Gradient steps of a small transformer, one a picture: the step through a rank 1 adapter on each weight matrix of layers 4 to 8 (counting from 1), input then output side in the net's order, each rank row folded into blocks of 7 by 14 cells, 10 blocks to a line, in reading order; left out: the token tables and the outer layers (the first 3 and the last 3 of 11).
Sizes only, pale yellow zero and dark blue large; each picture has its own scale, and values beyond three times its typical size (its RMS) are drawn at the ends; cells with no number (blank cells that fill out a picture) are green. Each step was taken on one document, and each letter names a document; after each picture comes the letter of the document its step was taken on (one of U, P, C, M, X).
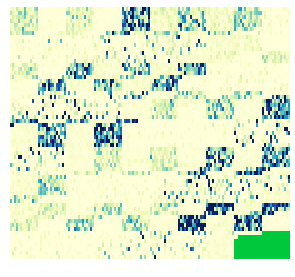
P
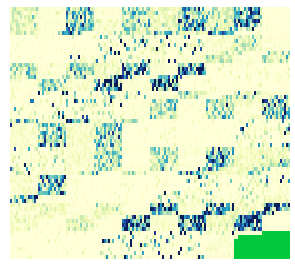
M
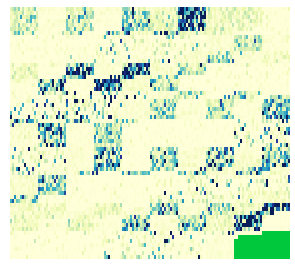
M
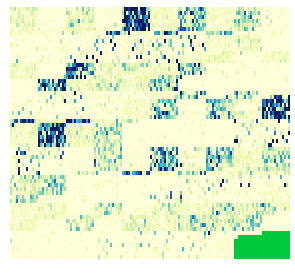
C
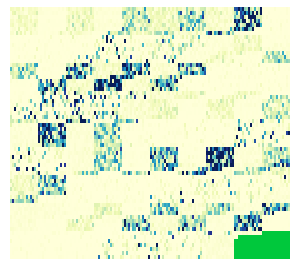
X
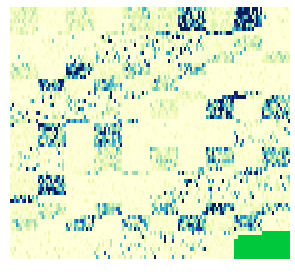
P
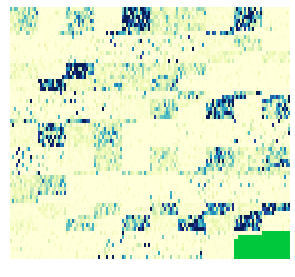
C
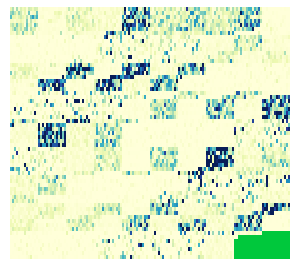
M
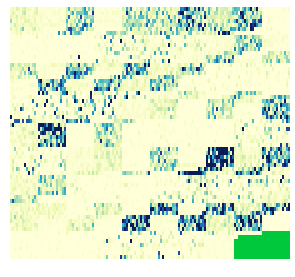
M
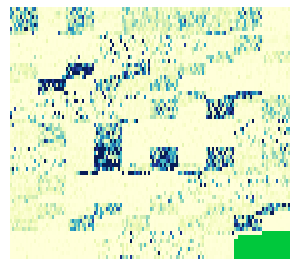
M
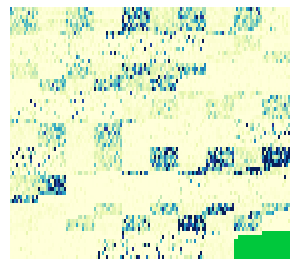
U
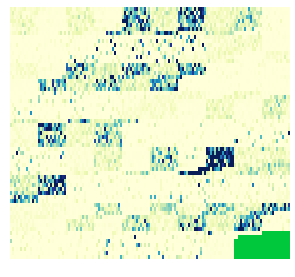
C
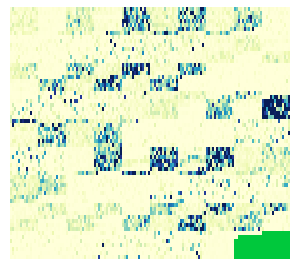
C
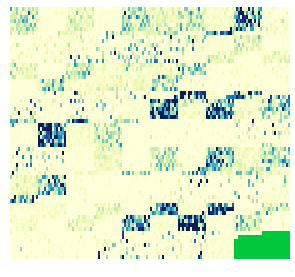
U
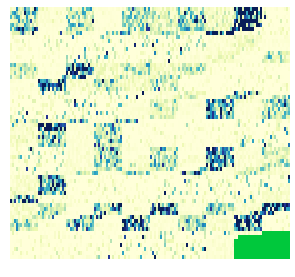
P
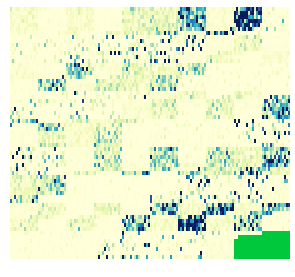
U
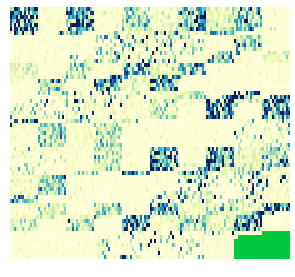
M
